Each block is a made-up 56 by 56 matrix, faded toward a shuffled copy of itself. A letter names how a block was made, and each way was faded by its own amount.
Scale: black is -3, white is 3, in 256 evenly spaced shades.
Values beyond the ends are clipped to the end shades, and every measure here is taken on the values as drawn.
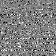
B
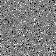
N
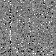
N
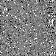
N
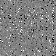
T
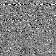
B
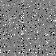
T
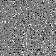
N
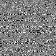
B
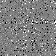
T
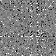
T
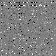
T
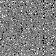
N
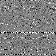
B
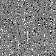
N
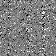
N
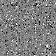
N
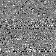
B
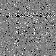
T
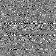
B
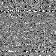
B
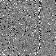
N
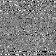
B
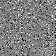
N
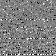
B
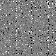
T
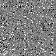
N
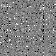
T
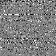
B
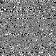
B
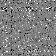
T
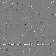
T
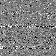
B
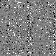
T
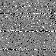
B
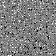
N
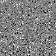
N
